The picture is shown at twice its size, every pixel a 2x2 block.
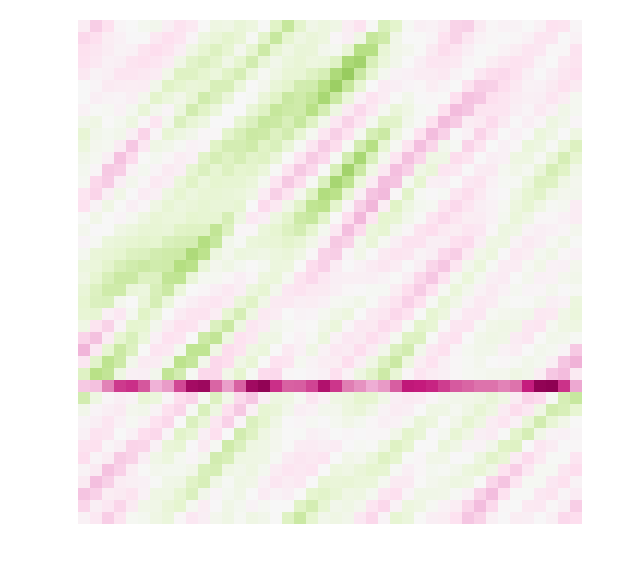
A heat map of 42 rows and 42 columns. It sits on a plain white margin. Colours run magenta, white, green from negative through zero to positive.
On average the colour sits 50% of the way up the scale. Row 31 stands out from the rest. Neither half mirrors the other. Streaks slant up to the right.
